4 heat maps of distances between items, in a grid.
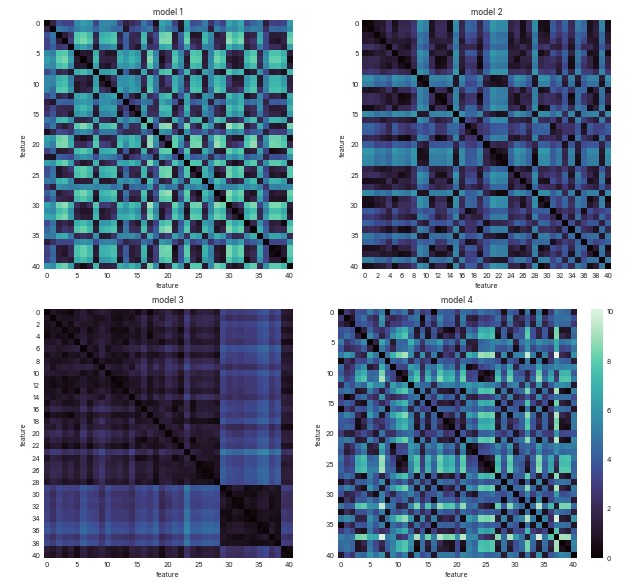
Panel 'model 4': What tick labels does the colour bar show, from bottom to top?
0, 2, 4, 6, 8, 10
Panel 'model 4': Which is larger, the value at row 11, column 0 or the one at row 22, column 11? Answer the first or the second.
the first
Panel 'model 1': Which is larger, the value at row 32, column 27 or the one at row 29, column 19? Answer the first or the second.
the second
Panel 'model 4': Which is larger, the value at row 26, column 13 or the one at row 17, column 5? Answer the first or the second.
the first
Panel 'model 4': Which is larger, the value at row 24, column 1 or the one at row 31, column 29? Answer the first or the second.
the second
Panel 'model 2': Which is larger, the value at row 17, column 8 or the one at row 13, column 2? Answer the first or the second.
the first
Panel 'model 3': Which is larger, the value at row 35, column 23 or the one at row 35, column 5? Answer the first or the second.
the first
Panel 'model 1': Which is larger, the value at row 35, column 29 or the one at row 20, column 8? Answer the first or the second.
the second
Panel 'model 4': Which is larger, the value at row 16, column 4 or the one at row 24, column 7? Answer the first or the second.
the second
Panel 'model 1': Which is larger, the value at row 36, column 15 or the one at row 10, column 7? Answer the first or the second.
the first
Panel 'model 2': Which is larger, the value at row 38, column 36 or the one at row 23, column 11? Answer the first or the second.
the second
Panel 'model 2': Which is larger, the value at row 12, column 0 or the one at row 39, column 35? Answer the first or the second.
the first
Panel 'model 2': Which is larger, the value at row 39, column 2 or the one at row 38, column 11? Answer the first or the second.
the first
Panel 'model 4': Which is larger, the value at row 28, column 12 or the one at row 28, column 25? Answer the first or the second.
the second
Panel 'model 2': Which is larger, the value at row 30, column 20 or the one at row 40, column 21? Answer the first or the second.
the second
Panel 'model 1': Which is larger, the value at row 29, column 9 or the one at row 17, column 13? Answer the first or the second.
the first
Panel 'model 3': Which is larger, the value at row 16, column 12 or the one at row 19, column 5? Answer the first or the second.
the first
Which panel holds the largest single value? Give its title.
model 4
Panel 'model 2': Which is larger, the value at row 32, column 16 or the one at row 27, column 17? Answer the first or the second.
the second
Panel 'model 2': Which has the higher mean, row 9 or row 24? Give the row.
9
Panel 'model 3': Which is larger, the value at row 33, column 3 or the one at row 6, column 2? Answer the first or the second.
the first
